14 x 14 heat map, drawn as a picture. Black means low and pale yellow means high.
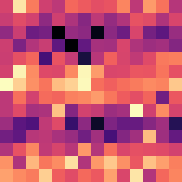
The top middle is the ninth with the lowest average. Overall the values sit about 60% of the way up the scale. No row or column stands out. Horizontal stripes repeat 2 times down the table.
